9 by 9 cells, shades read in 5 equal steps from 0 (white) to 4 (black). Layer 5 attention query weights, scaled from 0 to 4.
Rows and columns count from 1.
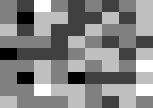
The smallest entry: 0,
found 4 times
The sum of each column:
18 25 11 19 19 18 18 19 10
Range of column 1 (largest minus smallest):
3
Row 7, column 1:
2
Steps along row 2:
up down same up same down up down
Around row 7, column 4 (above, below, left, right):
2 1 1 4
